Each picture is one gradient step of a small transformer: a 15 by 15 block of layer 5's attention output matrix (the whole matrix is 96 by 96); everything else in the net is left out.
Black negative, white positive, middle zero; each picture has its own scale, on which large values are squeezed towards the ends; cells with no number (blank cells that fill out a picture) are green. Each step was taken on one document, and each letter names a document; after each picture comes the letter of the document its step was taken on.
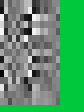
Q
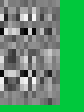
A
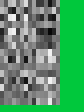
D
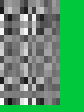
D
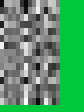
D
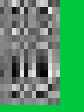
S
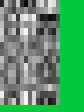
D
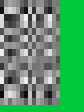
A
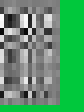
A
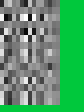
A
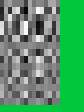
D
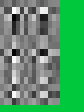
S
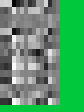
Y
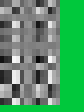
Y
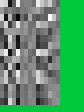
Y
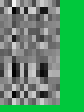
S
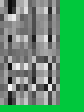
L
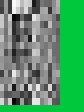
Q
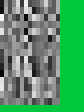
Q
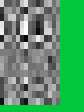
D
